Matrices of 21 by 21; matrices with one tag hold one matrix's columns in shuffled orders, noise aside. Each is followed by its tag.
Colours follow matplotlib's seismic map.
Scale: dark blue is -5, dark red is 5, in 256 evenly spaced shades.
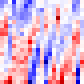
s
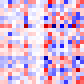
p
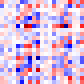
p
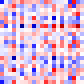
p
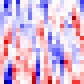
s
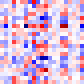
p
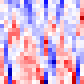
s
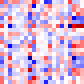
p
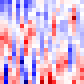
s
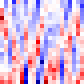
s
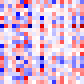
p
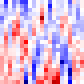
s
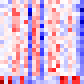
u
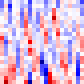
s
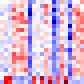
u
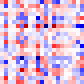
p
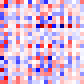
p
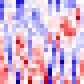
s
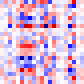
p
